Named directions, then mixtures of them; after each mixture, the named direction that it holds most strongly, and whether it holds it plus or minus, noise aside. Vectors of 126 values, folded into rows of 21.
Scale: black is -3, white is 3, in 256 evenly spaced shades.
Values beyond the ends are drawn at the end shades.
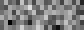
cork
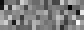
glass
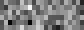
cork, plus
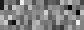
glass, plus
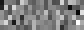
glass, plus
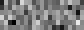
glass, plus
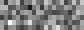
cork, minus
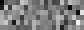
glass, plus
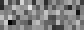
cork, plus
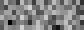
cork, plus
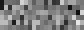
glass, plus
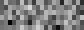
cork, plus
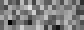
cork, plus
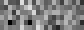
cork, plus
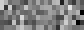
glass, minus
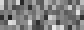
cork, minus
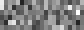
glass, minus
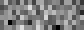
cork, plus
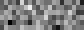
cork, plus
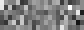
glass, minus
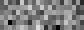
cork, plus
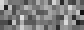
glass, minus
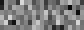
glass, plus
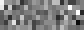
glass, minus
